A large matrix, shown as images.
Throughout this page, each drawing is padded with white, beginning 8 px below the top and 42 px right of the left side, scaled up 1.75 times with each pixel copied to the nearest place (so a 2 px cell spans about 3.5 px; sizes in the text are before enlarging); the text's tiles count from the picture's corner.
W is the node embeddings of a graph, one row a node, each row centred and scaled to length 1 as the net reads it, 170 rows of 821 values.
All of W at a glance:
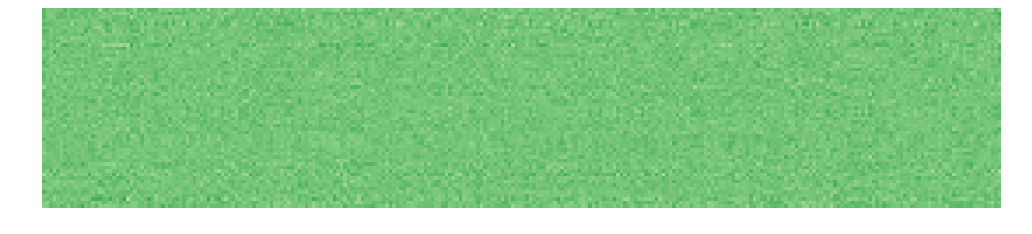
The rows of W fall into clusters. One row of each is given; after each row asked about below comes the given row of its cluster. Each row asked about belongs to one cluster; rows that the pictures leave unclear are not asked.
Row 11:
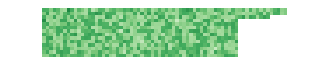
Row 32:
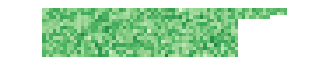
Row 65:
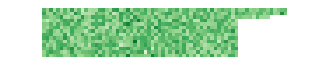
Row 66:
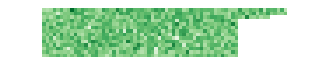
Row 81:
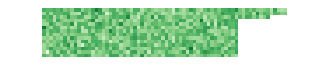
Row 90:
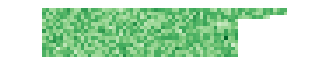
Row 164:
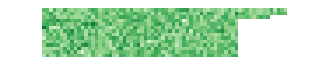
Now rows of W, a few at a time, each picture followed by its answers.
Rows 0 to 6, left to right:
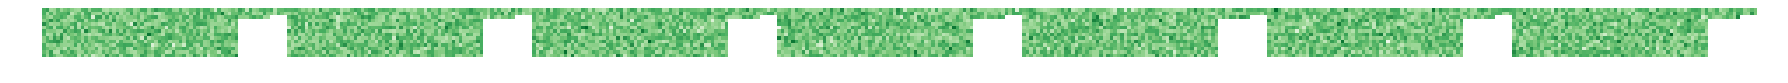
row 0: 90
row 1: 81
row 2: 90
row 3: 164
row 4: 32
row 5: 32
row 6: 65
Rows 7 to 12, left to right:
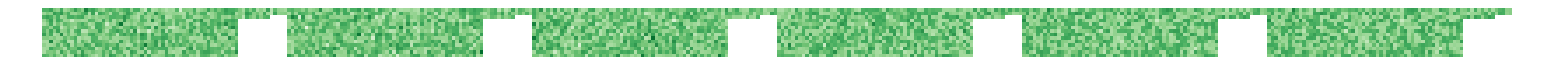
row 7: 81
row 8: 81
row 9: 65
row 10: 66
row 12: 11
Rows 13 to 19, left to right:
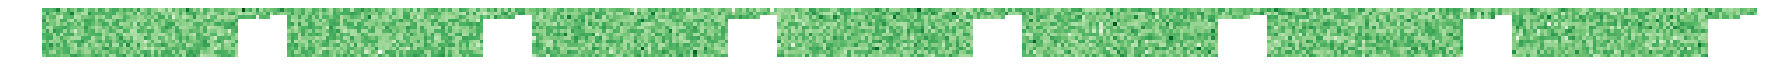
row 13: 11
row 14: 11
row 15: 11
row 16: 66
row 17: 90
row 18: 81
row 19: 164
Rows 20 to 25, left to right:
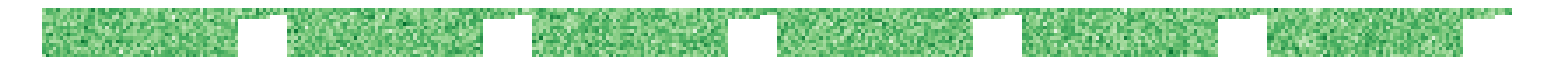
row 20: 11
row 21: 81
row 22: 32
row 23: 65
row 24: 11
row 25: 65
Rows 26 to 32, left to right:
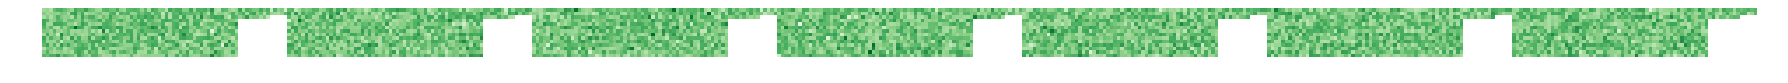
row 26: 66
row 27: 90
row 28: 66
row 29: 11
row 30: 32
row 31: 32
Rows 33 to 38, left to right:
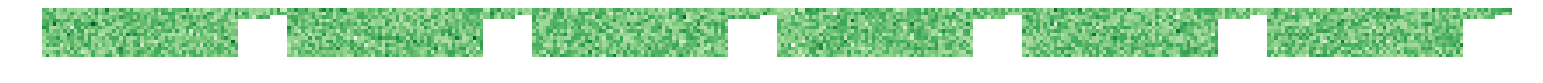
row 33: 164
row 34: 81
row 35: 11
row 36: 66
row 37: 81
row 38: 32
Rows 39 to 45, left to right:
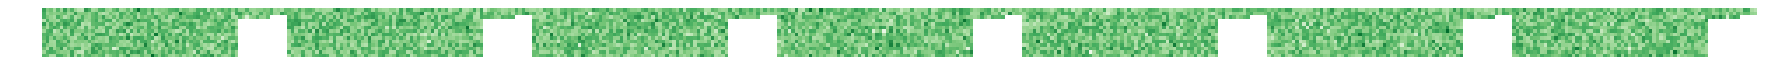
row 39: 65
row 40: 164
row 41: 66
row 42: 81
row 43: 32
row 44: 164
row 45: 11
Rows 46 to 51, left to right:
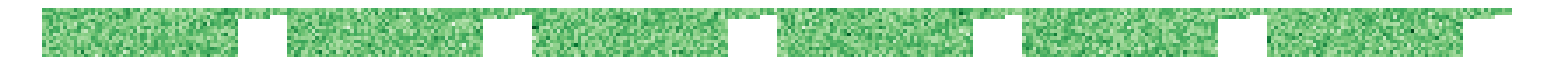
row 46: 81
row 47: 90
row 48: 164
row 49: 81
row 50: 11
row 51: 66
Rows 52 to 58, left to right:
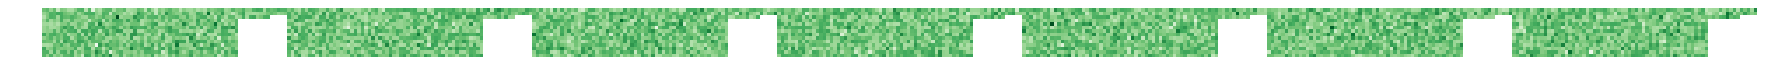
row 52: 32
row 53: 90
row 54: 65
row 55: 11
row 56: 81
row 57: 65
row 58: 11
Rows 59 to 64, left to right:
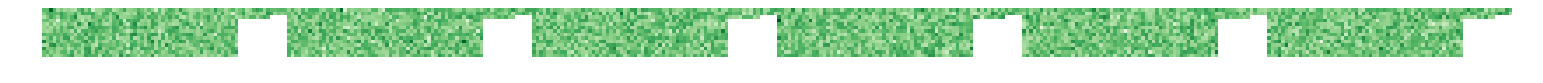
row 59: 32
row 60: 90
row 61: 90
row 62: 11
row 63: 81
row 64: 90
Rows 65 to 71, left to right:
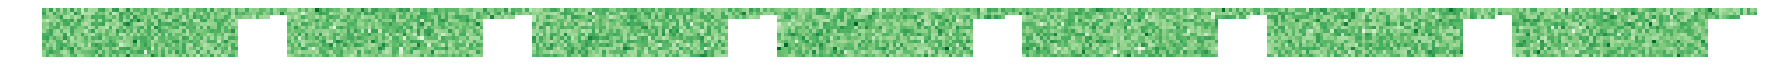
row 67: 66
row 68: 32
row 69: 11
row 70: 81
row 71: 164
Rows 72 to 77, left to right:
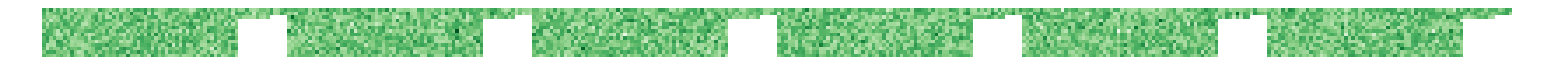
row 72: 65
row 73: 81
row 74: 65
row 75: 11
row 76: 81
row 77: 90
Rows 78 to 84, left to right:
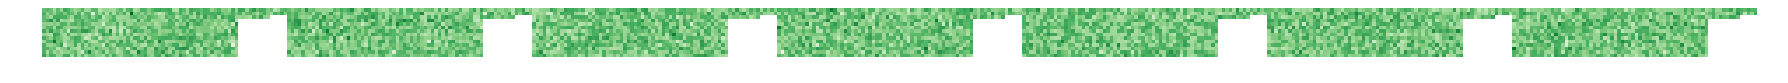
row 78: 90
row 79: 164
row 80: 66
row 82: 11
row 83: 164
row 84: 32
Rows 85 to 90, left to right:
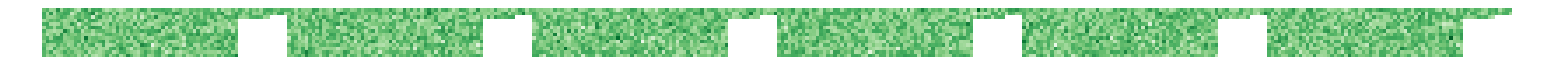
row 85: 90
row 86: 11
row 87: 65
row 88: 11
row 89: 65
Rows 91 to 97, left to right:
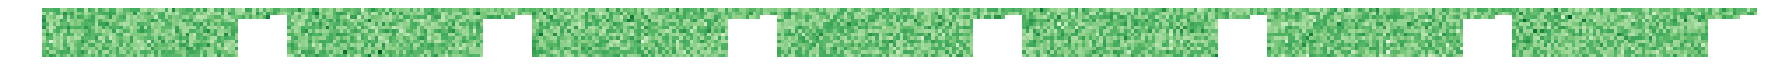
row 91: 11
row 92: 11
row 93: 65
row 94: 32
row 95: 164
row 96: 32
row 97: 90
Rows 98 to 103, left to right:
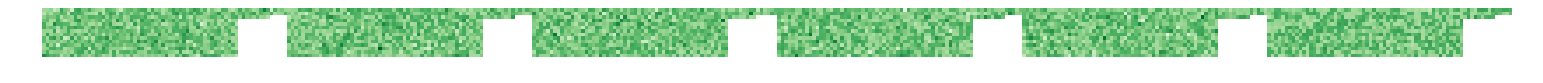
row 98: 66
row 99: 66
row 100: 65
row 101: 11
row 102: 164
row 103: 32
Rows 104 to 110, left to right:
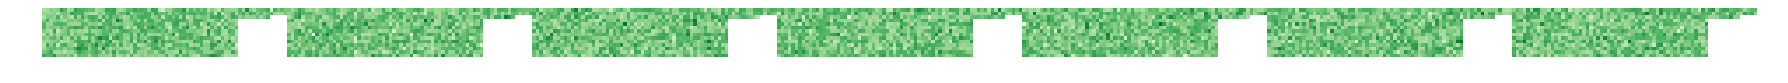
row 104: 66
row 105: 32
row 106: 90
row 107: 11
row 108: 65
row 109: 81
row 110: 90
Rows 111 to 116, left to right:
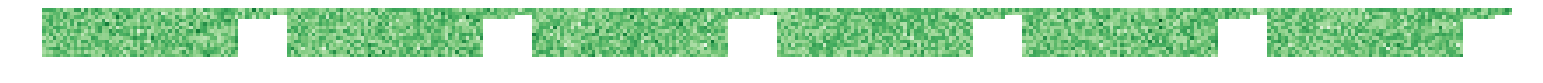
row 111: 81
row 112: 90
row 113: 65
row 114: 66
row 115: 81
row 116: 90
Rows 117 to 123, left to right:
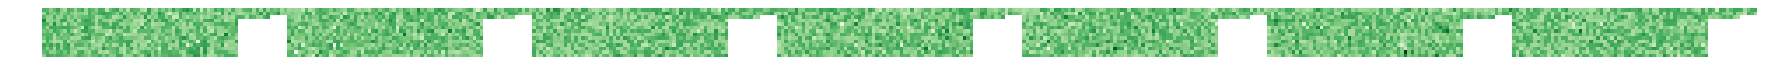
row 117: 11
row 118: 66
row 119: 90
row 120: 81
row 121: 66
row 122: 164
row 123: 90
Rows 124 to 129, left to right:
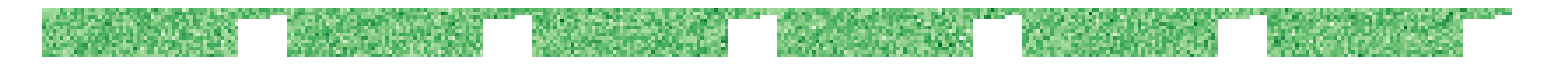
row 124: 66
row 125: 32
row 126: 81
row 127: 32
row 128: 65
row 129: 164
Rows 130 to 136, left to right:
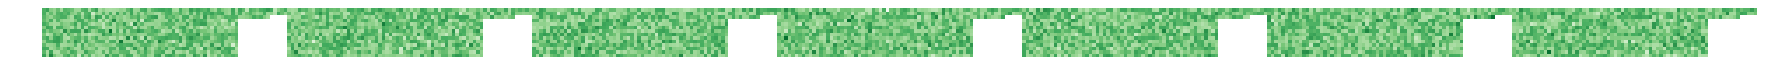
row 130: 90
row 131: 66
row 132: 32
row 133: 32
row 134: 90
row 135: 11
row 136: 32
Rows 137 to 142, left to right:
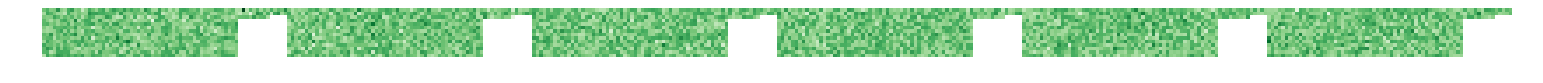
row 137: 11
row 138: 65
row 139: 90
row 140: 65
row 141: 66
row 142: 66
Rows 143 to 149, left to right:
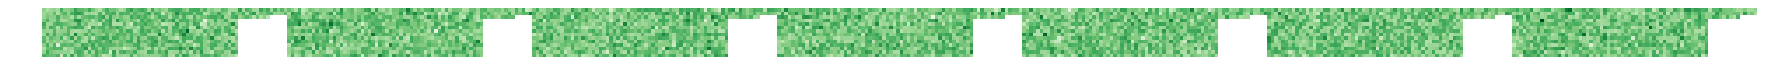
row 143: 66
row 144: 164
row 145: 90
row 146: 81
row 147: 65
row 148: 65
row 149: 81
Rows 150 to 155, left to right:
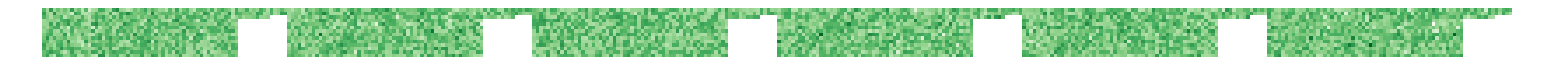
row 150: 65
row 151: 66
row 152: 164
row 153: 32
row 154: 66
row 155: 90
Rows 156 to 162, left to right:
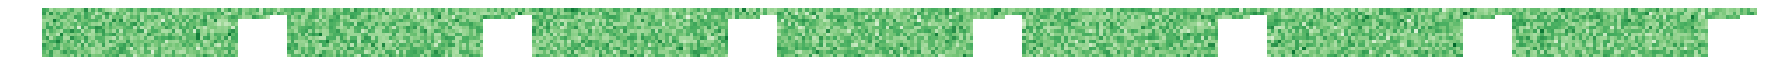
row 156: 90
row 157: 11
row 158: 81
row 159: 65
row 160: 90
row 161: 164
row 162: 164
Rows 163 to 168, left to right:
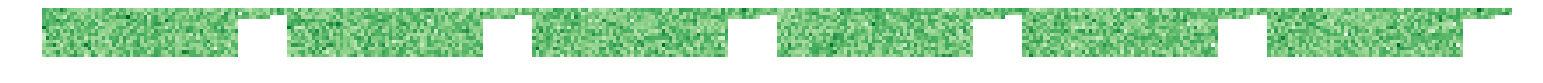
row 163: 164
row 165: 90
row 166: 66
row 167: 90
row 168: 90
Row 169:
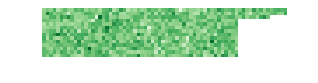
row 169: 32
